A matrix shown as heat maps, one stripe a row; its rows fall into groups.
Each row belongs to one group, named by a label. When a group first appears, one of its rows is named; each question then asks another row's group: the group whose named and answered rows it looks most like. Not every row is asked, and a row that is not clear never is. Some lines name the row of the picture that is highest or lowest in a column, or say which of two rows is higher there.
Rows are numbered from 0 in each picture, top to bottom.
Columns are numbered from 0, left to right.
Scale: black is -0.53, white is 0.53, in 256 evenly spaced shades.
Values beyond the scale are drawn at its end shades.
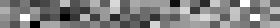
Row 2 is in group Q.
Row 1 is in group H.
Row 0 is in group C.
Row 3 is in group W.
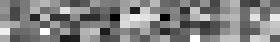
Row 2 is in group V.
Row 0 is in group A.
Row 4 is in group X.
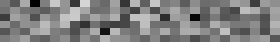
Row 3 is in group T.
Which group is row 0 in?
W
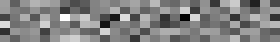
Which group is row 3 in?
X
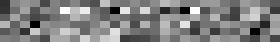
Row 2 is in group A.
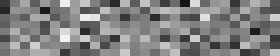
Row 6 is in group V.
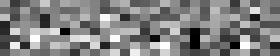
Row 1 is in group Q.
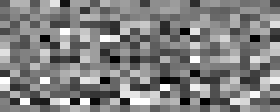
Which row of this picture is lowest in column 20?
14
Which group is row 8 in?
Q
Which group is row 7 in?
X
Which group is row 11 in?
X
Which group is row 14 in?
W
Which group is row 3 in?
V
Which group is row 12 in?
Q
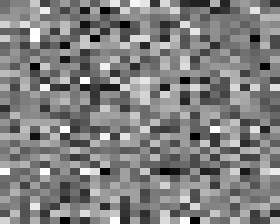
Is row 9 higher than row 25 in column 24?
Yes
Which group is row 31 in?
H
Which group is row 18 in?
T
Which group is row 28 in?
H
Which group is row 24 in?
X
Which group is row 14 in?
W
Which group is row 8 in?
H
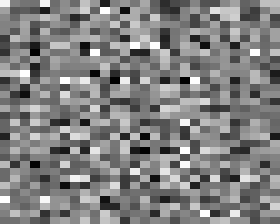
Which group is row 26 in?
H
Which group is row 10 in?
Q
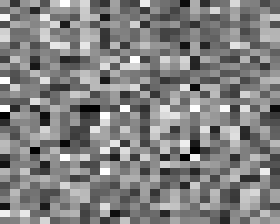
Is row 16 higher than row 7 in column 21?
Yes
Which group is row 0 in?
W
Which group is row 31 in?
V
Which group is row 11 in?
X
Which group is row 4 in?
X
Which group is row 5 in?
X
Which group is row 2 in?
X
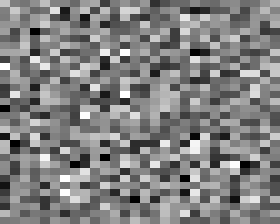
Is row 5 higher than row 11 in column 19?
Yes
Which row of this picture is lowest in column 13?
28
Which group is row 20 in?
Q
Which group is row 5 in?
A
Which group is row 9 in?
X
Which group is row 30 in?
H
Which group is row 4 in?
C
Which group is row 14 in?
W
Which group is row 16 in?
W
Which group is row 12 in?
A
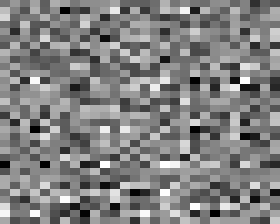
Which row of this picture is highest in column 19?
29
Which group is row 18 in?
C
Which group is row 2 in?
X
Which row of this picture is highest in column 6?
28
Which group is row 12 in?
A
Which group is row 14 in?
T
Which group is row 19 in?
A
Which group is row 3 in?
W
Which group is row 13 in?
A
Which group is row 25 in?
T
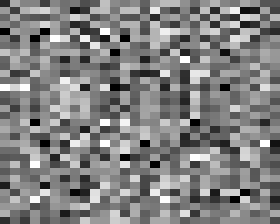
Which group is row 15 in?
W
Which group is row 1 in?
A
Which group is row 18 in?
V
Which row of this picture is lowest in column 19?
17
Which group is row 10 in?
Q
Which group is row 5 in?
W
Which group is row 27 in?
A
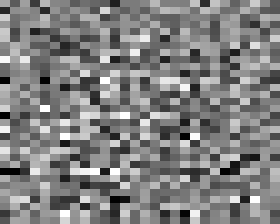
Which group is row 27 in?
X
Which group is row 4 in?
C
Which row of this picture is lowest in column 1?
24
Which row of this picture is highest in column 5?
21
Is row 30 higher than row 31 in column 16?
No
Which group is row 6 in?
Q
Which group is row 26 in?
V
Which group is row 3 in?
A
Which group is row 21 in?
T
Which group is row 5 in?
V
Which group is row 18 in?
X
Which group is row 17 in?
W
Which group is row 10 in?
W
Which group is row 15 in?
X
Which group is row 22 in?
A
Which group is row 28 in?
Q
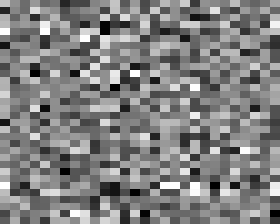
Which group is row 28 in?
Q
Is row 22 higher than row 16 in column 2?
No
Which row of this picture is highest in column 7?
30
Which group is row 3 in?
T
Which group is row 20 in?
W
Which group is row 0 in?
H
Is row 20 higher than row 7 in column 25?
Yes
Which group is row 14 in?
H
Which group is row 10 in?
W
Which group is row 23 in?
V
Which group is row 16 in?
Q
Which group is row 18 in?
Q
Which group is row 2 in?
C
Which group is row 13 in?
X
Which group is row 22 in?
H
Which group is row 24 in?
H
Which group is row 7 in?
A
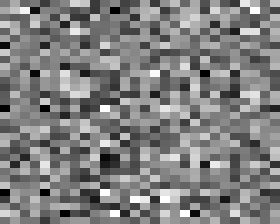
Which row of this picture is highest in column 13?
28
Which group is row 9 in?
H
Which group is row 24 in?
T
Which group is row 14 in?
V
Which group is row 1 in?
Q
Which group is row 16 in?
H
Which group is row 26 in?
X
